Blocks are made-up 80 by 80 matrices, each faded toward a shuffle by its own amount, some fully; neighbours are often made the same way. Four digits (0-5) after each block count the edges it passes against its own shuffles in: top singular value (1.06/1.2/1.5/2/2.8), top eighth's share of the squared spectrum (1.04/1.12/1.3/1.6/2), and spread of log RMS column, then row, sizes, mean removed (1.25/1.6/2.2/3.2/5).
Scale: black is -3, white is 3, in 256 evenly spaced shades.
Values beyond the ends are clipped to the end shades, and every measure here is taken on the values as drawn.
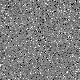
0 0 0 0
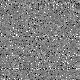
3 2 0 1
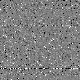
4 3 0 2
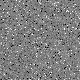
2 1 0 0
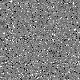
3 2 0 1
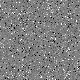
2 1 0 0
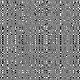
5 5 4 3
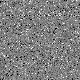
1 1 0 1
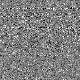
2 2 0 3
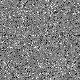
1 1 0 1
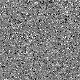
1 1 0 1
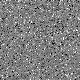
0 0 0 0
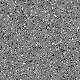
0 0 0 0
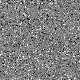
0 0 0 1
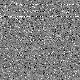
2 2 0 2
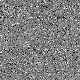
1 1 0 2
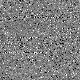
1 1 0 2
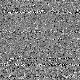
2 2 0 3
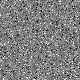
0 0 0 0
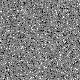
3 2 0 0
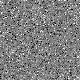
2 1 0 0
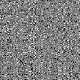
4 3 2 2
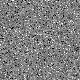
0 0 0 0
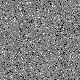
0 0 0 0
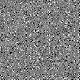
4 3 2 2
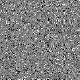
3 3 2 1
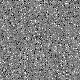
3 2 0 1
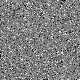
2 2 0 0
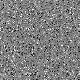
3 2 1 1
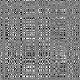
5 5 4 4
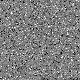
1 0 0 0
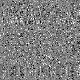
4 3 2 2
